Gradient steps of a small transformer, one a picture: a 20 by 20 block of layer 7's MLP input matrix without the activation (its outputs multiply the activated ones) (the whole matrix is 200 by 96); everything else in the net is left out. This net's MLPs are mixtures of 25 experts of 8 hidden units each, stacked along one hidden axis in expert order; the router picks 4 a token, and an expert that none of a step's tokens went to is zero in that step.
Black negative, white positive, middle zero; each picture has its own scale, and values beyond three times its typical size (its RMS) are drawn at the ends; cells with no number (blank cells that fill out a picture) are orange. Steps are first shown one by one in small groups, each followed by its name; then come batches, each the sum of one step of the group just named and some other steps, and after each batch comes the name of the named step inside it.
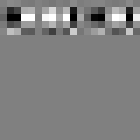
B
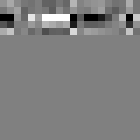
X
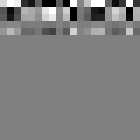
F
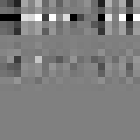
X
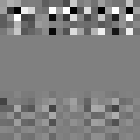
F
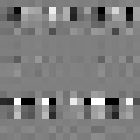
X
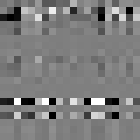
F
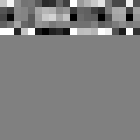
F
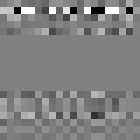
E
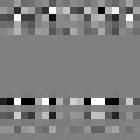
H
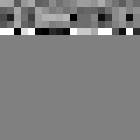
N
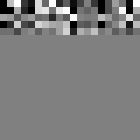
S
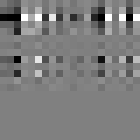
N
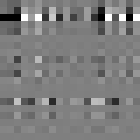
H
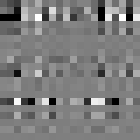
H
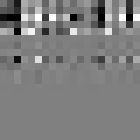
N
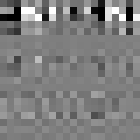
E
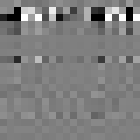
E
